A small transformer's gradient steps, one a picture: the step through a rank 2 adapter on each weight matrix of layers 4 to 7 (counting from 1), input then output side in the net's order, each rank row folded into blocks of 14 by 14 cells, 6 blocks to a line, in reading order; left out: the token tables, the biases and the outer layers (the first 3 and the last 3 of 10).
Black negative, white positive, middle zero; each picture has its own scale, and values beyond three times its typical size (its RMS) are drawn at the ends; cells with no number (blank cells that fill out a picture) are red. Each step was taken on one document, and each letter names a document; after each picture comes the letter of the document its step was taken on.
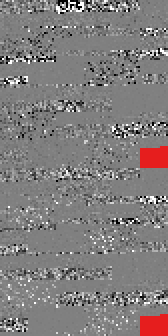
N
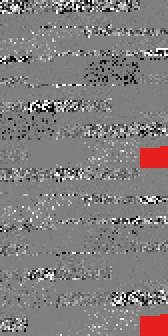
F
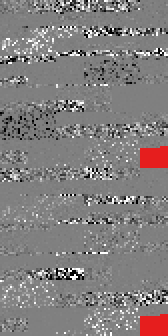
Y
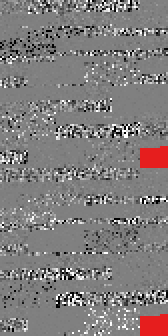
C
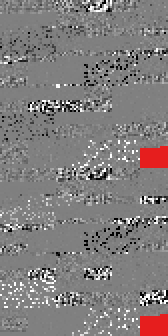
C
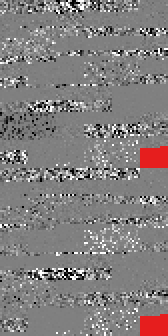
Y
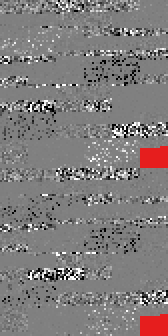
F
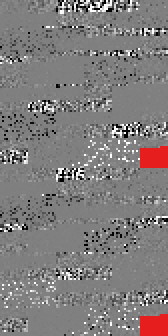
C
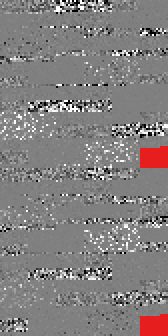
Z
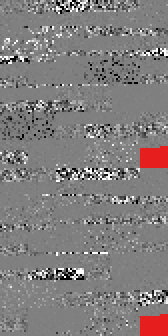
Y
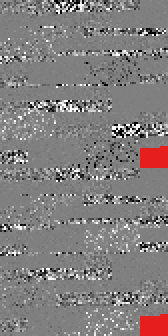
Z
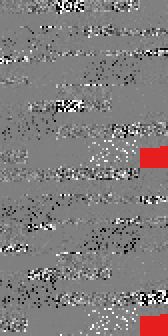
F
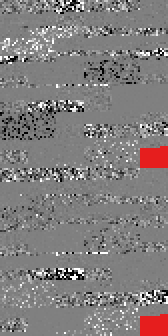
Y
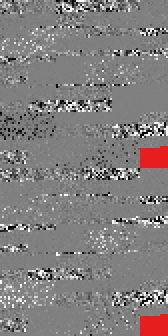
Y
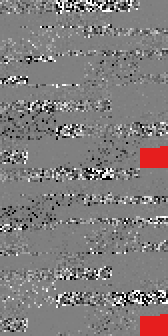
F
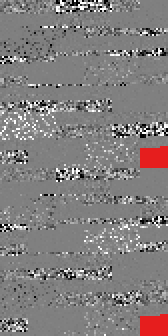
Z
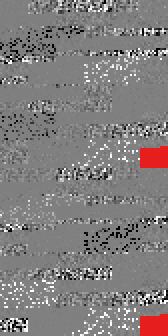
C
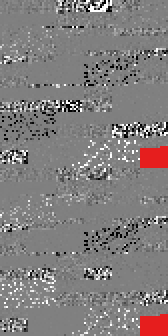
C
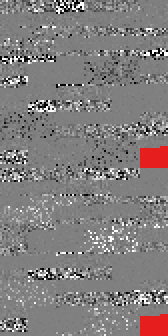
N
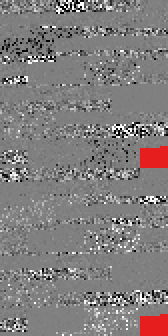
N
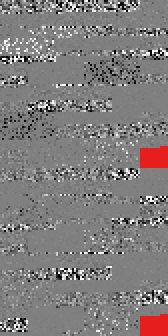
N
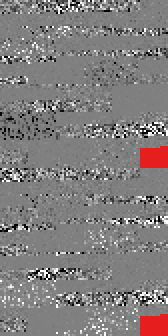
Y
